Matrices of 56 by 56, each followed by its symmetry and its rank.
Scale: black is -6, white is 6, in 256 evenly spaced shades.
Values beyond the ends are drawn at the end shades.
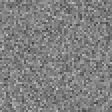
neither, full rank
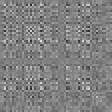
symmetric, rank three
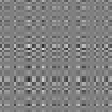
neither, rank one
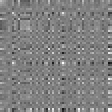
symmetric, rank three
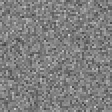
neither, full rank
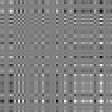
symmetric, rank one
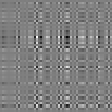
neither, rank one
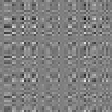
neither, rank two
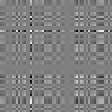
symmetric, rank one
